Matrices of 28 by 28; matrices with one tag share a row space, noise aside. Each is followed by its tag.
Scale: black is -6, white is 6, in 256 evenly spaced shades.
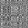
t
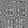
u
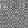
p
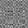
u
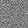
t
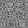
u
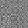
t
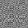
u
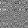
p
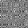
p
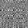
u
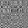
t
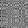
p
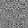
u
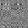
t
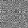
p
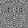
u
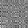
p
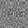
u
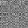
p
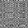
u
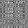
u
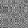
p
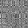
p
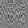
u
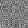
p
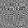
u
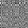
p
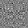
u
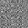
t
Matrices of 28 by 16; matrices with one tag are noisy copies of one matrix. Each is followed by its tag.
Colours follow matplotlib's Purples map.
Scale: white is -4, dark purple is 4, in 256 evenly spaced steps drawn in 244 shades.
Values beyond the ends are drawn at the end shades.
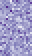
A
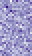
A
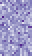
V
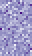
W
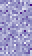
W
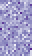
W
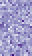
V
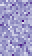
V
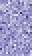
W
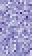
W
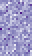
W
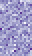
W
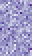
W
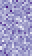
A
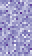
W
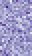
A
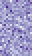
A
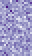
A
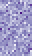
W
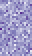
W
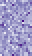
V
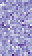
V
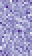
A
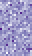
W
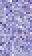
A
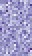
W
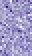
A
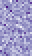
A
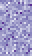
W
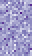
W
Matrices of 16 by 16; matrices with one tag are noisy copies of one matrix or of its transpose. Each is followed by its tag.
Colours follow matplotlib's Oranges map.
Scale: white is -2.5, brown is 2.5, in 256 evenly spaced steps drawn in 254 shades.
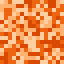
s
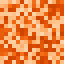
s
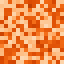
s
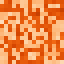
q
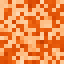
s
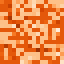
q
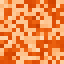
s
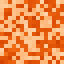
s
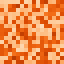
s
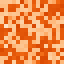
s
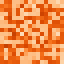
q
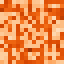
q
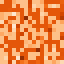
q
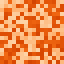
s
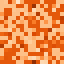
s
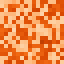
s
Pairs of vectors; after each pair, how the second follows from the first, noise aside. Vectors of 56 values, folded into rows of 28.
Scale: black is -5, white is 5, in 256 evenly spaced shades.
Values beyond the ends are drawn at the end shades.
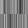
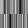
scaled up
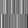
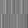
shrunk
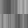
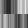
scaled up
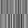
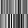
scaled up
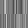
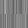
shrunk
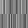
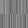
shrunk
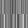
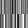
scaled up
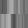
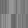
shrunk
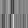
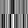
scaled up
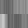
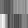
scaled up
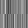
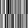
scaled up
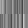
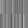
shrunk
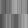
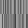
sign-scrambled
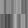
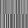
sign-scrambled
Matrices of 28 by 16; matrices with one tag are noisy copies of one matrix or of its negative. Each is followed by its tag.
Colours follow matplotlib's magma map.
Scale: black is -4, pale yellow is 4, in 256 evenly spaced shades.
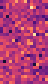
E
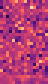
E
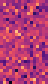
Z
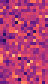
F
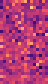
E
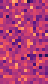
E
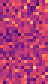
Z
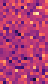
Z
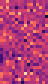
F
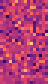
E
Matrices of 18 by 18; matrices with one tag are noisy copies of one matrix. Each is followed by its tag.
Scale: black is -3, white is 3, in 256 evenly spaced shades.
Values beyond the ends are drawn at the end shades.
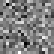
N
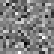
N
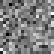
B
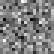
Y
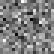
Y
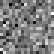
B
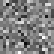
N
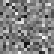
N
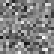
N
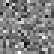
N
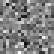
N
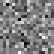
N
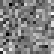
B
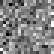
B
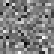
N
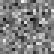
Y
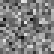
Y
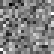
B
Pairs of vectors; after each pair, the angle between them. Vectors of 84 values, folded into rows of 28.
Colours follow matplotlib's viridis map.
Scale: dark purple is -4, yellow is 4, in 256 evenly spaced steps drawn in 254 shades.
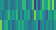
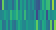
partly aligned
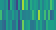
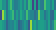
orthogonal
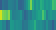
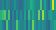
partly aligned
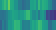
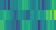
nearly opposite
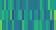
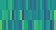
nearly parallel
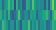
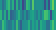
nearly parallel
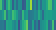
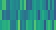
partly opposed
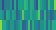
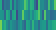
nearly parallel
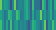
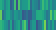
partly aligned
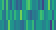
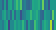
nearly opposite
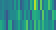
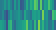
nearly parallel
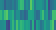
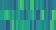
nearly parallel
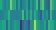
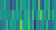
nearly opposite
